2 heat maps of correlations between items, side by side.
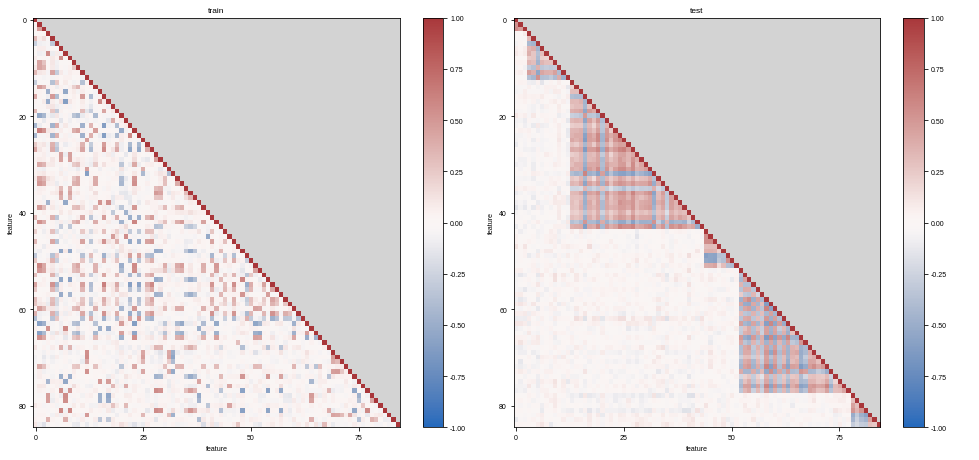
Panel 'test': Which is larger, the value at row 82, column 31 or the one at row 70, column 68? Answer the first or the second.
the second
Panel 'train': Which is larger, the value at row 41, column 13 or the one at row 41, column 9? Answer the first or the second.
the second
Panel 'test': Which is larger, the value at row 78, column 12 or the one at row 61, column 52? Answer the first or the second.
the second
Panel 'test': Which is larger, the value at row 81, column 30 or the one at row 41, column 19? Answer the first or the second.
the second
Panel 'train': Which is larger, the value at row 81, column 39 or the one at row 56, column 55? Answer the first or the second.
the second
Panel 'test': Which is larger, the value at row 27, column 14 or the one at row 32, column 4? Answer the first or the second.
the first
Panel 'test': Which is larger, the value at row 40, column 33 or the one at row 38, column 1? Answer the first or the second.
the first
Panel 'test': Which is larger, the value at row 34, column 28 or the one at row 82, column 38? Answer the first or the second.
the first
